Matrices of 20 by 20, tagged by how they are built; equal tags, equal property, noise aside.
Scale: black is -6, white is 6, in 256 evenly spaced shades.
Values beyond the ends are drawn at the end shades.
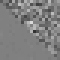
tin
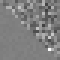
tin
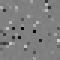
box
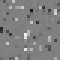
box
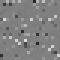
box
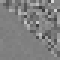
tin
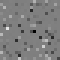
box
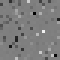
box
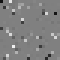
box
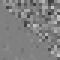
tin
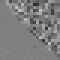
tin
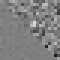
tin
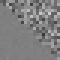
tin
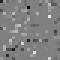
box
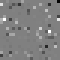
box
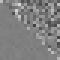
tin
